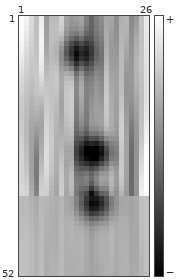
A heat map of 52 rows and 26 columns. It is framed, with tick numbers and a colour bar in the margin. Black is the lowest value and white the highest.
The bottom part is calmer, past a seam about 70% of the way down. The bottom left is the smoothest part. The ninth with the highest average is the top left. There are three dips.
